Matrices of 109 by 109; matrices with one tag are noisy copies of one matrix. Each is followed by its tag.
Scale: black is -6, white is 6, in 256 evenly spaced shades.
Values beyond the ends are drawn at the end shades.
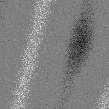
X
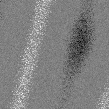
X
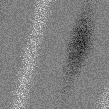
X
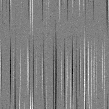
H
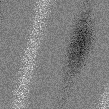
X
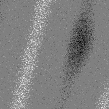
X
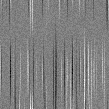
H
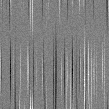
H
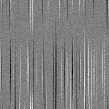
H
